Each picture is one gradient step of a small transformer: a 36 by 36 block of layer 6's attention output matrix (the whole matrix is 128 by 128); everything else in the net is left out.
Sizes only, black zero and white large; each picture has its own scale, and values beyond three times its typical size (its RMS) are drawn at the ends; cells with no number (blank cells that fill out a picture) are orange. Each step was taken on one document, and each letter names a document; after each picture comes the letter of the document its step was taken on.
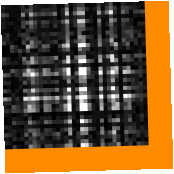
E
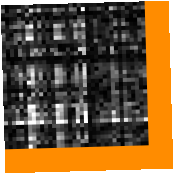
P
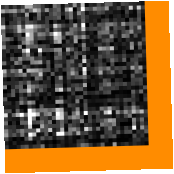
P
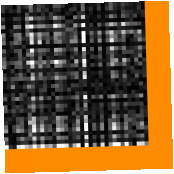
P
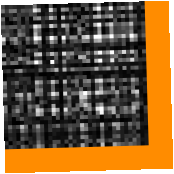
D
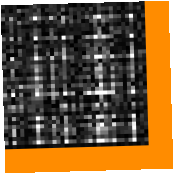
D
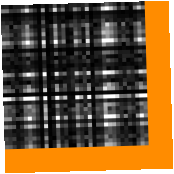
E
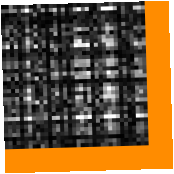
E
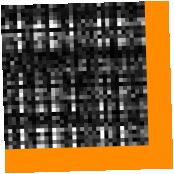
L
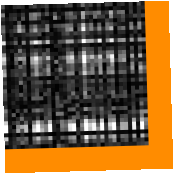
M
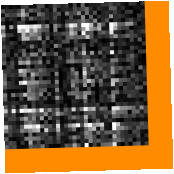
M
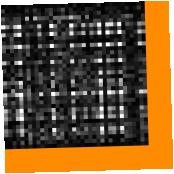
L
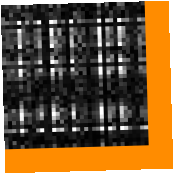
L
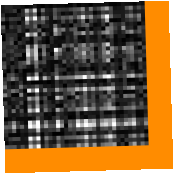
M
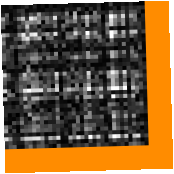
M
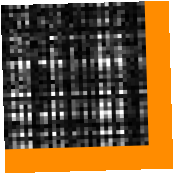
L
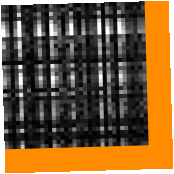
L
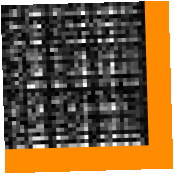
P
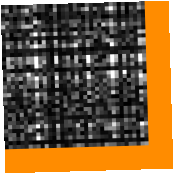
E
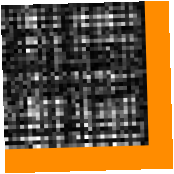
P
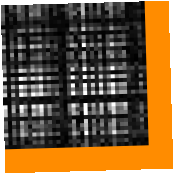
M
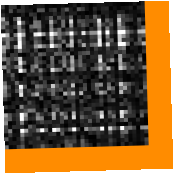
L
